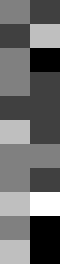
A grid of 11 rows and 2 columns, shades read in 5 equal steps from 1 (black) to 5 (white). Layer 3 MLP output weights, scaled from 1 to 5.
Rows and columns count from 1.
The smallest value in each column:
2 1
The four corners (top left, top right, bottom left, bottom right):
3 2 4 1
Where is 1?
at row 3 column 2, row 10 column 2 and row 11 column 2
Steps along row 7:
same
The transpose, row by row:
3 2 3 3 2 4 3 3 4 3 4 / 2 4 1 2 2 2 3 2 5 1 1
